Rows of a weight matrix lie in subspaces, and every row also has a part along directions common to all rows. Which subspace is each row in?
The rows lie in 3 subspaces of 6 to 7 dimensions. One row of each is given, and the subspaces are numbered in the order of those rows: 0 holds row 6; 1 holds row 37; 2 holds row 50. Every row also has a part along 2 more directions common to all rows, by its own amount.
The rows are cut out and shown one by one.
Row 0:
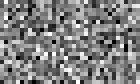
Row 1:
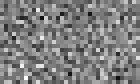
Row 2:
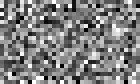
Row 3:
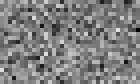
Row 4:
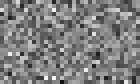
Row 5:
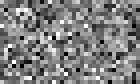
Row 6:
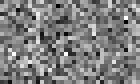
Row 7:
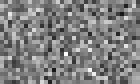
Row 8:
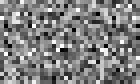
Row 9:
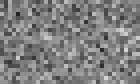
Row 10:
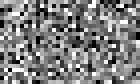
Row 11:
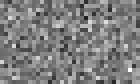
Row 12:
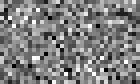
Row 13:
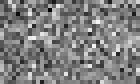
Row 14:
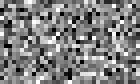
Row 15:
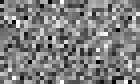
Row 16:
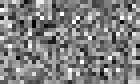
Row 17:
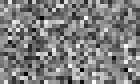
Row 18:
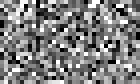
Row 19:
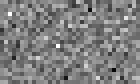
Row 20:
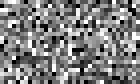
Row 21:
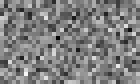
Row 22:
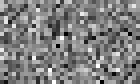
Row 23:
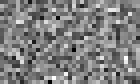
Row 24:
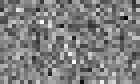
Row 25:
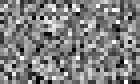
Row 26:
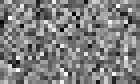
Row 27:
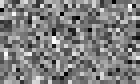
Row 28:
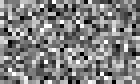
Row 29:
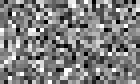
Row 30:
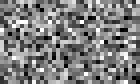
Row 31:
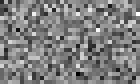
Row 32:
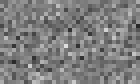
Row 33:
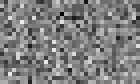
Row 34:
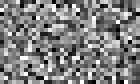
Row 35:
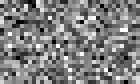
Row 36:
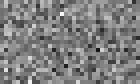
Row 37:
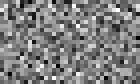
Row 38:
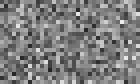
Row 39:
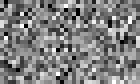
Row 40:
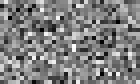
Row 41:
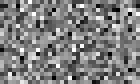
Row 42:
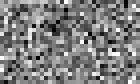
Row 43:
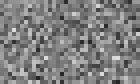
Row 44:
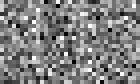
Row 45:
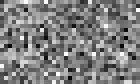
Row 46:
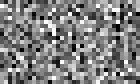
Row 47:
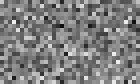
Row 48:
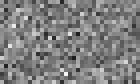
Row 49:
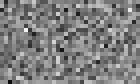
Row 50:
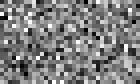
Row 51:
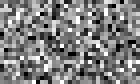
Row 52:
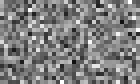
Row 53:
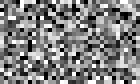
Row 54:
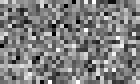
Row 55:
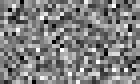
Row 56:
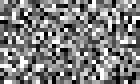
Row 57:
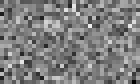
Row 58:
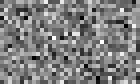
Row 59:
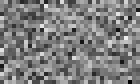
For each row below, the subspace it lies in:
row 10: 2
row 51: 2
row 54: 2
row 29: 0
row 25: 1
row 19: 0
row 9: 2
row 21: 2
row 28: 1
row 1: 2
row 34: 1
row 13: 2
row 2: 1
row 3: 1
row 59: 0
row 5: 0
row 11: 0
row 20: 2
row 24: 0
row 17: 1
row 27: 2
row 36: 2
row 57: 1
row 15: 0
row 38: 1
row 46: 1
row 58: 0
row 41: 1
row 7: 0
